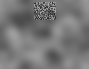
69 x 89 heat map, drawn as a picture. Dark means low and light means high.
The top middle is the roughest part. No single row or column stands out from its neighbours. An odd patch, rougher than its surroundings, sits in the top middle. Neither half mirrors the other.
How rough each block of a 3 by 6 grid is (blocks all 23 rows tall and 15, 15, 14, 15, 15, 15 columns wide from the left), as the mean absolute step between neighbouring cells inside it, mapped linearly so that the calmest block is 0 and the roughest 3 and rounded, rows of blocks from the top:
003300 / 000000 / 000000
